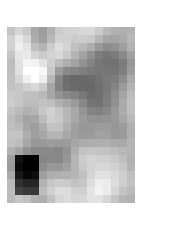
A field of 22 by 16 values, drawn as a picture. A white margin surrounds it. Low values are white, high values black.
Histogram: skewed, a long tail of high values. Ninth with the lowest average: top left. Roughest part: bottom left. Odd patch: higher, in the bottom left.
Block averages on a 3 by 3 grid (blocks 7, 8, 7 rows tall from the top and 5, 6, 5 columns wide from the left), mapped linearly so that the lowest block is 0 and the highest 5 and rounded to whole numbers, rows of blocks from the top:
023 | 133 | 510
